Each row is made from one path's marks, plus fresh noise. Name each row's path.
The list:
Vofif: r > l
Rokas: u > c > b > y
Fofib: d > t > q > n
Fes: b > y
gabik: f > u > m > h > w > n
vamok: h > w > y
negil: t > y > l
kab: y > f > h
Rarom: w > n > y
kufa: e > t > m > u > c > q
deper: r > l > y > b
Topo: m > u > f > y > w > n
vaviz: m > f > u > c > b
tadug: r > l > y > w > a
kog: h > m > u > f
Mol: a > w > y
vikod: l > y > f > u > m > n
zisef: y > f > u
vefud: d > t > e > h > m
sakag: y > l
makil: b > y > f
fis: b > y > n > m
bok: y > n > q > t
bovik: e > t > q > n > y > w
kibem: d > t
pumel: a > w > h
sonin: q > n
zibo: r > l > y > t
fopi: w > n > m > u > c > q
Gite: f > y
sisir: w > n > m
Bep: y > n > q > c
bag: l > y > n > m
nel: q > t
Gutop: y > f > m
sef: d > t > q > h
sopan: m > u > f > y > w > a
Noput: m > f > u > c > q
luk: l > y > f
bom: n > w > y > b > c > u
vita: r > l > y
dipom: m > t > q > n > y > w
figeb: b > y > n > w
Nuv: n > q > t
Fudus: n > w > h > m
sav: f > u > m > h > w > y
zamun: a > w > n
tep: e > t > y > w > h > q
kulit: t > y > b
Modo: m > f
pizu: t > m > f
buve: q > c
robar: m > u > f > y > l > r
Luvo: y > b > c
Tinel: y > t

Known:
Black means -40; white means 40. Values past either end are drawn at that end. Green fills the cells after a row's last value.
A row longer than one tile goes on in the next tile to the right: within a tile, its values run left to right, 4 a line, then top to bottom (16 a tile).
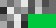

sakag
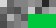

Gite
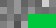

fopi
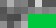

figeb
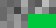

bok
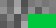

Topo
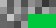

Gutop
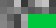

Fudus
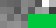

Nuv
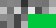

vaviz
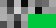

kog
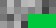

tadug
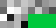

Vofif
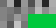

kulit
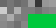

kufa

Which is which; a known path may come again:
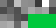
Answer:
sonin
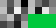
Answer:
Modo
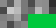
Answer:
bag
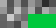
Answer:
Gutop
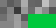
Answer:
bok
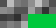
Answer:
zamun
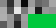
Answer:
kog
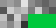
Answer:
vita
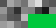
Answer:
pumel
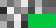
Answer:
sakag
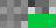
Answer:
Rokas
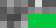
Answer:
figeb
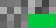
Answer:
sopan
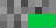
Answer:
sav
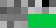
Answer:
Fes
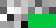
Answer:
Vofif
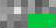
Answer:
robar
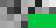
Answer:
nel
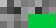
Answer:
kab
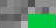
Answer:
bom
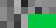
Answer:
gabik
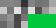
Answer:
vaviz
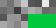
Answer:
Bep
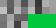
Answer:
Noput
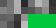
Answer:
sisir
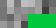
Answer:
tadug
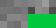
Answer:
dipom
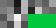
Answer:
Tinel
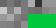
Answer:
kufa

